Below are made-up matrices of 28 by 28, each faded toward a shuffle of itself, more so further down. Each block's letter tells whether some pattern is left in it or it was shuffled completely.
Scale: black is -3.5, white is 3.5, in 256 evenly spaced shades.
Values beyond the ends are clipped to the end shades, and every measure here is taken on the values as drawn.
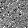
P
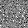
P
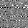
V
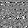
V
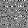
V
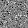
P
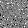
P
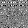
V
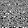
V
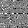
V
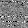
V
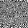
V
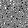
P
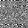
V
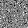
P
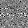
V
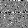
V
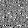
V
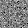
P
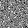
P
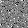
P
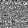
V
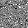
V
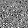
V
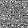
V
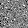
P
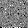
V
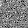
P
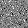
P
